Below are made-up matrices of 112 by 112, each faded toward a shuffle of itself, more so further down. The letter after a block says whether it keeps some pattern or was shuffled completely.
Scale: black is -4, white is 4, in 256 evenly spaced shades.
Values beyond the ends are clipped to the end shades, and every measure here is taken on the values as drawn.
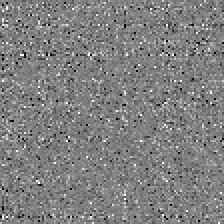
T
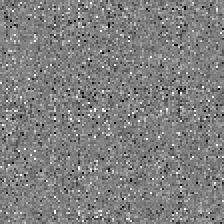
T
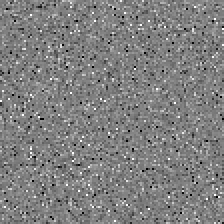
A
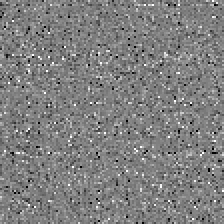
T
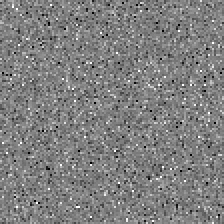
A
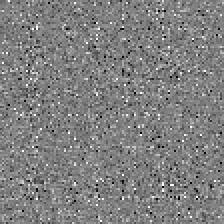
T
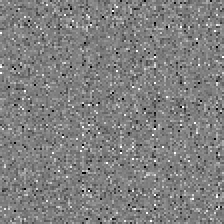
T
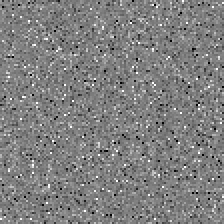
A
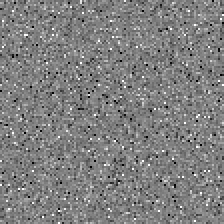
A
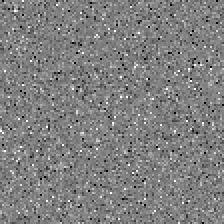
A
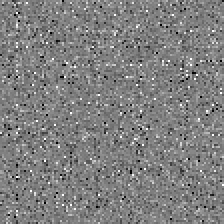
T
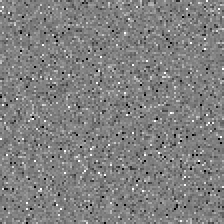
A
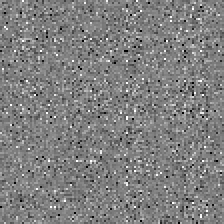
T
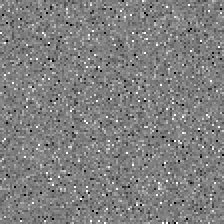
A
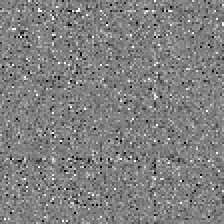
T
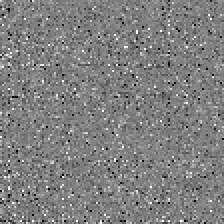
T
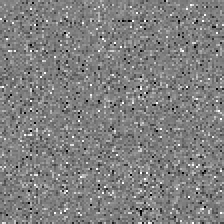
T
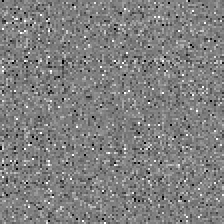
T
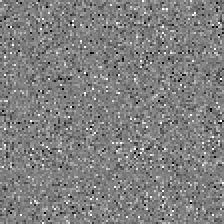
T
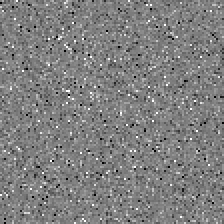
A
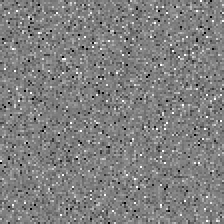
A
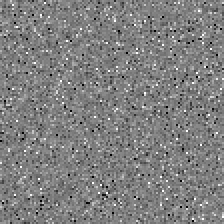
A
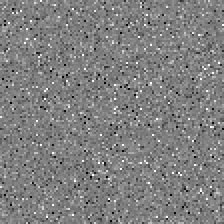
A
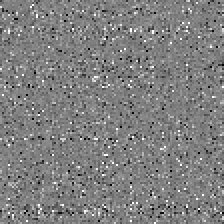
T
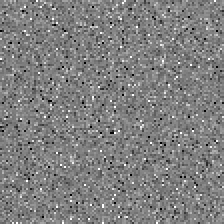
A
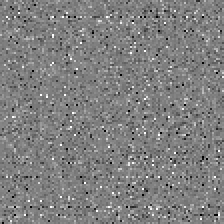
T
